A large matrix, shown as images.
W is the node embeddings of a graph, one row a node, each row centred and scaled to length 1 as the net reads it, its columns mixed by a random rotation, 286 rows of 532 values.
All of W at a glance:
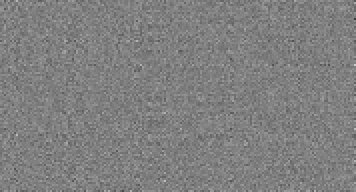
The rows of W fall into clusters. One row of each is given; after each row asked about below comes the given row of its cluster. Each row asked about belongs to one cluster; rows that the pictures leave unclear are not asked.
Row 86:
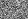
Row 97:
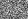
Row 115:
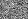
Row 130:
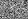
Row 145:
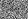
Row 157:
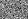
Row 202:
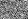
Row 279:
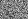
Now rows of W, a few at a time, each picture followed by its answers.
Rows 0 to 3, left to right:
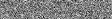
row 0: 202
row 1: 145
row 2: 202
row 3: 279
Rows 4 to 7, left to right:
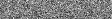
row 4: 97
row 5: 279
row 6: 130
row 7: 279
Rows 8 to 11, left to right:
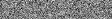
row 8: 115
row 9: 202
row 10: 115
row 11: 157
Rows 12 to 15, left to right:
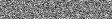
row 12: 97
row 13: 157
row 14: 202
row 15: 202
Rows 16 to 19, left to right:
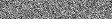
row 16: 86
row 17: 157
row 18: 97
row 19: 145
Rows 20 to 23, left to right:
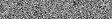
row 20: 115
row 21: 279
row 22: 115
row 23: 86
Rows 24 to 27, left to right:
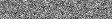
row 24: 202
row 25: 86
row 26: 86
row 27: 115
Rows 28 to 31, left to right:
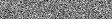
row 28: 130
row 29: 202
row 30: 279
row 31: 130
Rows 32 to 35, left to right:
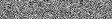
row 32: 279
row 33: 202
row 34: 130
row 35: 86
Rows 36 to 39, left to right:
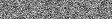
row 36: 86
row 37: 115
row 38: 97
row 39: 115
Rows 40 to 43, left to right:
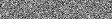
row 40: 115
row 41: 157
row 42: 86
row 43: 145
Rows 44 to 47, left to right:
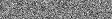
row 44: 115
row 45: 86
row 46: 145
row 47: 279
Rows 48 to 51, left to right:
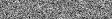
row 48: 86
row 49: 130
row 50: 202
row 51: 86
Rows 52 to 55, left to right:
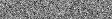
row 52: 157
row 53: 86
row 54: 115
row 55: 279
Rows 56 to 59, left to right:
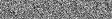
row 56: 130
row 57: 157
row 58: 157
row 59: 97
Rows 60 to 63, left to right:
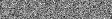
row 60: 115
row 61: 115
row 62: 115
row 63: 157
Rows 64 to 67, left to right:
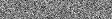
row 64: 157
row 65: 86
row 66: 130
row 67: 145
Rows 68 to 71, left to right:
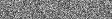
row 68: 279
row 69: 130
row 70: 145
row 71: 157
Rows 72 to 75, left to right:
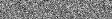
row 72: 157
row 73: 202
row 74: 130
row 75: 157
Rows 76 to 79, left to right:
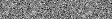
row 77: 115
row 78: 279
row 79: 115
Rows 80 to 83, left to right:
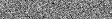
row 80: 157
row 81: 130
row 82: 145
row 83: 157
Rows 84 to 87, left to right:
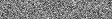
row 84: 279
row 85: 157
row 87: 130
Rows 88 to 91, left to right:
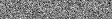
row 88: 157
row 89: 130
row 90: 97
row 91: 130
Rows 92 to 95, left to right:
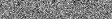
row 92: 115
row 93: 130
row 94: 115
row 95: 145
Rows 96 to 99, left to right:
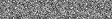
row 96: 97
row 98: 97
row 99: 86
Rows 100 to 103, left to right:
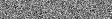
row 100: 86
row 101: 279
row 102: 86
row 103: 157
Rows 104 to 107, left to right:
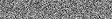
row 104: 145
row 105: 145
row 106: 157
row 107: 145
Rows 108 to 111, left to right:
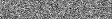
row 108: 130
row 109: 97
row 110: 115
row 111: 115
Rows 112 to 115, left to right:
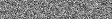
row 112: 202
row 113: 86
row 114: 97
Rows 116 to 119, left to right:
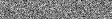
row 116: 130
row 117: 130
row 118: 157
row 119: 157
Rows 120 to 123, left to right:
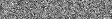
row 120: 115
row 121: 86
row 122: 97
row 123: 157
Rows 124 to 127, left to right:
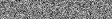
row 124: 202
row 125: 130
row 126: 97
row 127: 86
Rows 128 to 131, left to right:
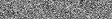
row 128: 279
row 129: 157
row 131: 145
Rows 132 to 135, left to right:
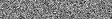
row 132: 86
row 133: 157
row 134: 130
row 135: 157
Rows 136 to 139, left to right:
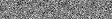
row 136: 115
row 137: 202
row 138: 145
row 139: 145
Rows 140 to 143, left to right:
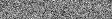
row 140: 86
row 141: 202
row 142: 279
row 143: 130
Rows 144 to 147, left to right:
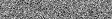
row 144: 115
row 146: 279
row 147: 279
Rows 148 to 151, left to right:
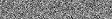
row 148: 145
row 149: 145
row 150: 145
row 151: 145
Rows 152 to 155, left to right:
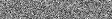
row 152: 157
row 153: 86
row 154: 130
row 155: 202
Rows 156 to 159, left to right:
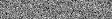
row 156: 86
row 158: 202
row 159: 130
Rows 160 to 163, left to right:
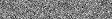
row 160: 145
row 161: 86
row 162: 145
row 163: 115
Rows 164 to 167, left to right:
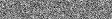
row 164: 157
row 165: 145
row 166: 202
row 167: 145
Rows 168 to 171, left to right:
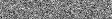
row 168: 130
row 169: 202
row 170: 130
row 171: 279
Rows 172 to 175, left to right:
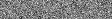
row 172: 86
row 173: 279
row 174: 157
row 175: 115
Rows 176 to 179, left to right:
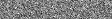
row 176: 97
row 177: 279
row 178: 202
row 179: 157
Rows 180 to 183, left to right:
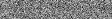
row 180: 115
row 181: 97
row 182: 145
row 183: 157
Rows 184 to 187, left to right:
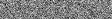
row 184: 157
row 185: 115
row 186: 97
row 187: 279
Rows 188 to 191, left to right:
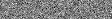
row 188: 115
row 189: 145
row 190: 115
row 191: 157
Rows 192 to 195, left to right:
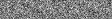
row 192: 97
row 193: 130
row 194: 97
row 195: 130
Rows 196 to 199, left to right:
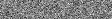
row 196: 279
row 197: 145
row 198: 115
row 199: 97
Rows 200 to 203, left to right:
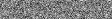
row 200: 115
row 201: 145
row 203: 202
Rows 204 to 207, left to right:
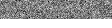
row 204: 202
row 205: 130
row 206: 130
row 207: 157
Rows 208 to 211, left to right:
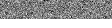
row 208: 86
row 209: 202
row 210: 145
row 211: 86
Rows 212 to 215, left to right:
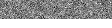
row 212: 86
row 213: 145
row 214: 115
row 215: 115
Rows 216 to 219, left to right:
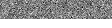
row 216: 115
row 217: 115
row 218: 145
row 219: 86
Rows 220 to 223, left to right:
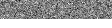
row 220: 202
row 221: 279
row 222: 115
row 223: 97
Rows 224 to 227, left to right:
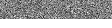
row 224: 157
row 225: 145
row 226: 130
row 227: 279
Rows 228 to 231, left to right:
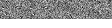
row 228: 86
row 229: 86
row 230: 145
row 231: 130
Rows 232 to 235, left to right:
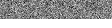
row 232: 130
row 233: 115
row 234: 86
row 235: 145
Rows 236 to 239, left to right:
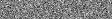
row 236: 279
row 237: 157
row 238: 157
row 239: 115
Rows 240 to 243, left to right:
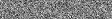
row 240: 130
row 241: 97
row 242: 145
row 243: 97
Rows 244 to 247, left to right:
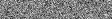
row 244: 279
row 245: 115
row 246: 86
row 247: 202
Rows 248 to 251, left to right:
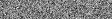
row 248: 86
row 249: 130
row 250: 157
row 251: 115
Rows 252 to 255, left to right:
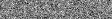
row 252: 115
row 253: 97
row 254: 115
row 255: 279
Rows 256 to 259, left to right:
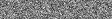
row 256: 86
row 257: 97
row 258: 86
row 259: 97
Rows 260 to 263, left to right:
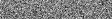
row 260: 130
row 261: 279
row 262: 157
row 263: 115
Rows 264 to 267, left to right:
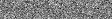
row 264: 145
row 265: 157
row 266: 157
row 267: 115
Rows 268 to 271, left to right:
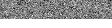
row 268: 115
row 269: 202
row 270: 86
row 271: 130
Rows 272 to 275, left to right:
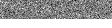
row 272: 130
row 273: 97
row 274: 202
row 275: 145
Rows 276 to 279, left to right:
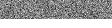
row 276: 279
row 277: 157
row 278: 157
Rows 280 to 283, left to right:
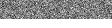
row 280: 145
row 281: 86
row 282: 97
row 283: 157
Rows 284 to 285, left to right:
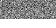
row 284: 145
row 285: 86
